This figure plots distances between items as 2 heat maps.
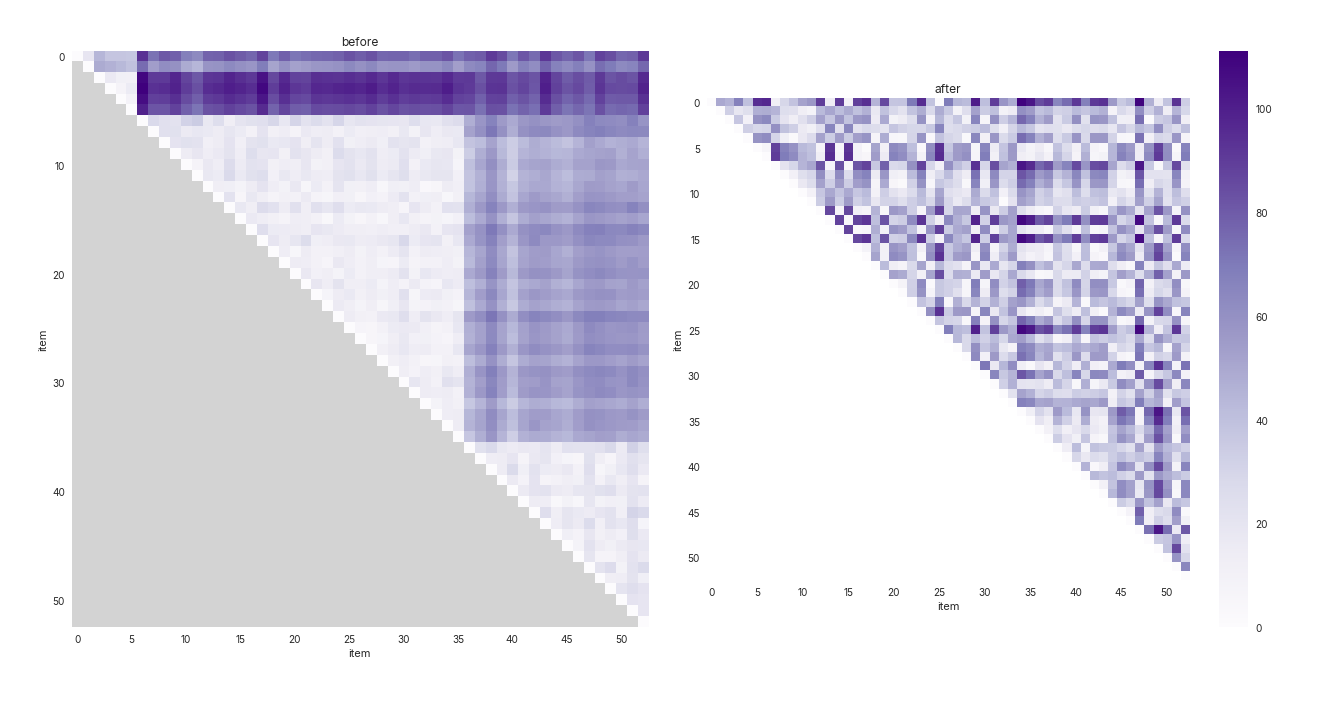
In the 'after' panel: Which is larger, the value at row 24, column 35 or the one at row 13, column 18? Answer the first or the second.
the first
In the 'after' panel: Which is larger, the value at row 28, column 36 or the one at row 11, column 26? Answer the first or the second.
the first
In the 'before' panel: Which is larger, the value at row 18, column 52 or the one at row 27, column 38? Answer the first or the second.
the second
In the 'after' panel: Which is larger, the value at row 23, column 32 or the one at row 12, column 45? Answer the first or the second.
the second
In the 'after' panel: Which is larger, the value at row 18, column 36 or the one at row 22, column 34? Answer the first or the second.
the second
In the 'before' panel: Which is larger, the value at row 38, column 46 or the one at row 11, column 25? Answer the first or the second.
the second
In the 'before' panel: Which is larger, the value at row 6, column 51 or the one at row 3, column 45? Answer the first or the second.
the second
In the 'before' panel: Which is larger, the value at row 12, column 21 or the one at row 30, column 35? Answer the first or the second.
the second
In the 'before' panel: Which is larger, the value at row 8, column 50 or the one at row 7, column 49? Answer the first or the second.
the second
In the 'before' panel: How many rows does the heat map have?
53
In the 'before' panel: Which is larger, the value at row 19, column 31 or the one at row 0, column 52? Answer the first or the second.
the second
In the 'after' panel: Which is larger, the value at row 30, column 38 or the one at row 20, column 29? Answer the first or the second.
the second
